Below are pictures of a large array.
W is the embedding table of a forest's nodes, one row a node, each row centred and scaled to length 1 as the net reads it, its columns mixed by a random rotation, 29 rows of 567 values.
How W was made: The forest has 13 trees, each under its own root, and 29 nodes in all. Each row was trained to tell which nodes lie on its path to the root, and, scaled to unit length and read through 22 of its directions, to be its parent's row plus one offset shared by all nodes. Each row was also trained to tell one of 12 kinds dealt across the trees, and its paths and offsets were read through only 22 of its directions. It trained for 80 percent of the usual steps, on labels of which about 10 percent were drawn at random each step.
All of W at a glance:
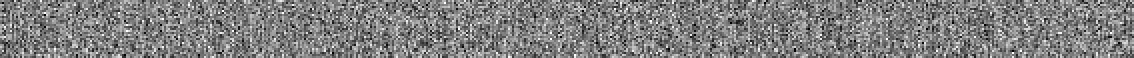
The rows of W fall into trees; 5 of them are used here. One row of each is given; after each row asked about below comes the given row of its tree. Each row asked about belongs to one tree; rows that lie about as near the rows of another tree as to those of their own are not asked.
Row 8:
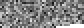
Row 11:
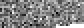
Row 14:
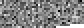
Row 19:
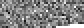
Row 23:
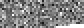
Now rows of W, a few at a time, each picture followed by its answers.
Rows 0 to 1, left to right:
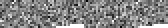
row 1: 11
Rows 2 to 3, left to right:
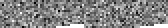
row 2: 23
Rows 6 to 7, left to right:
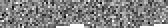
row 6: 8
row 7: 14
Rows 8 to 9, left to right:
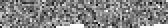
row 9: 19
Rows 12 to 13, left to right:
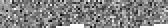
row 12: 8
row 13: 14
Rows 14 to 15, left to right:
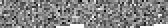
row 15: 8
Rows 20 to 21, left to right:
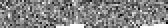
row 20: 14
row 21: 23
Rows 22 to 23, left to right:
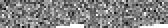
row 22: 23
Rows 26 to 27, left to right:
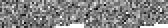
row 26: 11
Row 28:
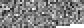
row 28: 14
